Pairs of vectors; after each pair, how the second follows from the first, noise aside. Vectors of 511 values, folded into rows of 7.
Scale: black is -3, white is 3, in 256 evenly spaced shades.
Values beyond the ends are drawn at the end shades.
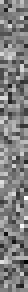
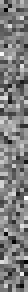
copied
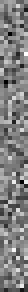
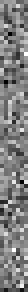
copied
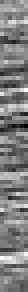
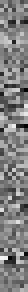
sign-scrambled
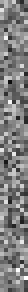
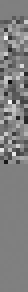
partly zeroed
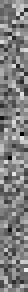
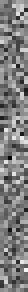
copied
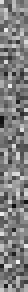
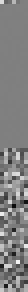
partly zeroed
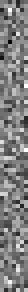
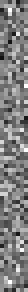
copied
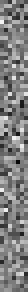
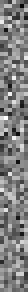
copied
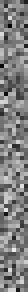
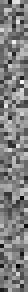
reversed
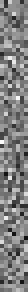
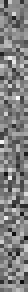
copied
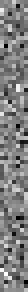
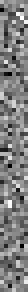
reversed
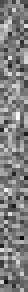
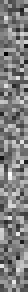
reversed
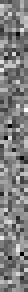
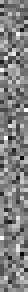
sign-scrambled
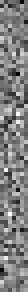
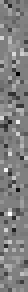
partly zeroed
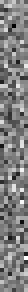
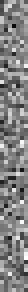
sign-scrambled
